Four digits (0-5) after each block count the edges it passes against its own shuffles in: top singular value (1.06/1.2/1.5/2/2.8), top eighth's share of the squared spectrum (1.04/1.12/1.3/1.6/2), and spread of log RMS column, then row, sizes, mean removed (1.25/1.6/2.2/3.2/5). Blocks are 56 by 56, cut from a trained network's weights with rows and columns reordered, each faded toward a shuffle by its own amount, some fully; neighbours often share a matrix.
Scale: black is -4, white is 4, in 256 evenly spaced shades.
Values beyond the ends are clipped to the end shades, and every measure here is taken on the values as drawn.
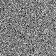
0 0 0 0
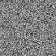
3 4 1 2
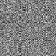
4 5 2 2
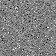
0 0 0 0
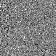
2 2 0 0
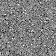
1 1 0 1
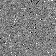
0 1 0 0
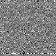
3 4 1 2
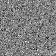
0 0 0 0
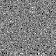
2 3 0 1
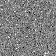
1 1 0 0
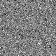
0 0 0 0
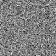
2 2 0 1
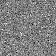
0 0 0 0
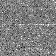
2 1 0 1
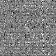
2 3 2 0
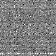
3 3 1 1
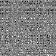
3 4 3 2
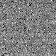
1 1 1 0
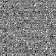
2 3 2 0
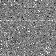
1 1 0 0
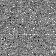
1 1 0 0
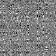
3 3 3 0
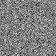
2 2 0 0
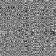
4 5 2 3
